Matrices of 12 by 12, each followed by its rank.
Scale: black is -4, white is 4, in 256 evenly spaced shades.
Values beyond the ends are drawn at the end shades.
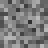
full rank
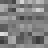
two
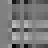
one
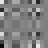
one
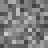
full rank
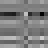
one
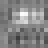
two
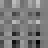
one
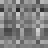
two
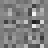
two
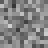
full rank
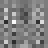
two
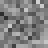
full rank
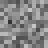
full rank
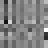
two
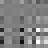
one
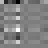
one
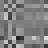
two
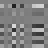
one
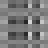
one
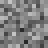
full rank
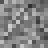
full rank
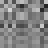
two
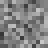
full rank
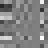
two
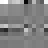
one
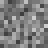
full rank
